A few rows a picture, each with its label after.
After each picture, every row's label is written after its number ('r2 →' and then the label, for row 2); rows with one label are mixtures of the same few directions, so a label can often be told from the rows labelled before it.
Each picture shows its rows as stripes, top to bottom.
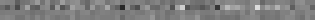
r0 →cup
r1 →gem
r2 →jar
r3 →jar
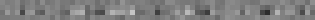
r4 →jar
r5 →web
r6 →web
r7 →gem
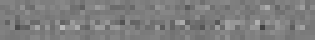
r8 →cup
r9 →web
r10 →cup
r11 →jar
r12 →gem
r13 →cup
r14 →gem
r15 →cup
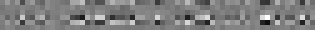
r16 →web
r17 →jar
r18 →web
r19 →web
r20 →web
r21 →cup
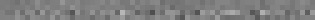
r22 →cup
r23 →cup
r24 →jar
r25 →gem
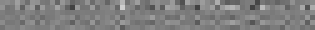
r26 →gem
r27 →jar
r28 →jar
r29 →jar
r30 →jar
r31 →jar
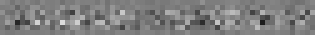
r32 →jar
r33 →cup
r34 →jar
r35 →web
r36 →cup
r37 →gem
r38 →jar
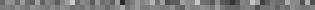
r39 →jar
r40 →gem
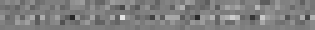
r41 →web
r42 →gem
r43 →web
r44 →jar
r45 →cup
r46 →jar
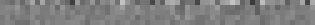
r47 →jar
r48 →gem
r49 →gem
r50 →web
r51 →cup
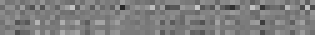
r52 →jar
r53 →jar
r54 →jar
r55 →gem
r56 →cup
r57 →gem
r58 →cup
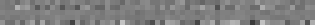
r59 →gem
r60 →cup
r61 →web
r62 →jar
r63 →jar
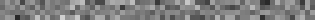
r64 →web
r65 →jar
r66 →jar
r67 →cup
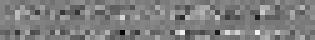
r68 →web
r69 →web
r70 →cup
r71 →gem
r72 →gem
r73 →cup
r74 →gem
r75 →web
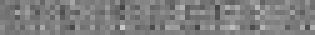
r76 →jar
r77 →gem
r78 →cup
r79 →gem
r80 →jar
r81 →jar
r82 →gem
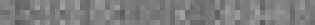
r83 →cup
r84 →cup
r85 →gem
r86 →gem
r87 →cup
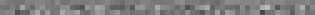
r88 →gem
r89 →web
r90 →cup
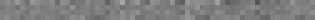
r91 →gem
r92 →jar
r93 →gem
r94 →web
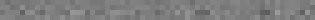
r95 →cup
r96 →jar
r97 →web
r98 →cup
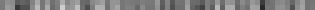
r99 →cup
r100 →cup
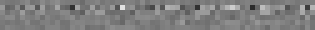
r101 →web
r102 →jar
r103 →web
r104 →jar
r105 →gem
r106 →web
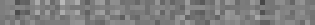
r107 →cup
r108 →gem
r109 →cup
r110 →gem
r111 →web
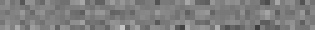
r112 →web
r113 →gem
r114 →web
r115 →web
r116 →web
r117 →gem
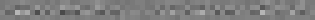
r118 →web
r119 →cup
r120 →cup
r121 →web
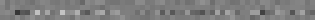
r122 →web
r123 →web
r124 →cup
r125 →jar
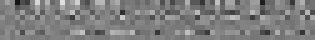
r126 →cup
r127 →cup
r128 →jar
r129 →jar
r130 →web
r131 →cup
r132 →web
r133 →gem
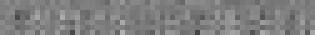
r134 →gem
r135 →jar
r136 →cup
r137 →cup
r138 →jar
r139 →cup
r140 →jar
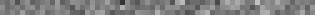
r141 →gem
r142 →jar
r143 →web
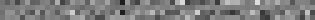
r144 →gem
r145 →web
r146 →jar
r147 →web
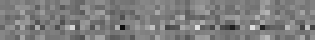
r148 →web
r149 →cup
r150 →web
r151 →gem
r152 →cup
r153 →jar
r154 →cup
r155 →web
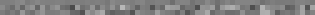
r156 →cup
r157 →jar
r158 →web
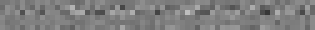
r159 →web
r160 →jar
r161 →web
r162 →jar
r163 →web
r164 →jar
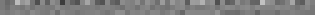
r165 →cup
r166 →gem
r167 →gem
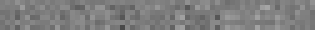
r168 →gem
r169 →web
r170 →gem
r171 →gem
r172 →web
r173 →gem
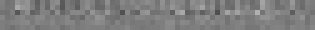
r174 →cup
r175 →cup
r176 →gem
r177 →web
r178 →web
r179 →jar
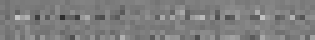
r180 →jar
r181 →gem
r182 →gem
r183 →cup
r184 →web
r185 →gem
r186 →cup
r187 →jar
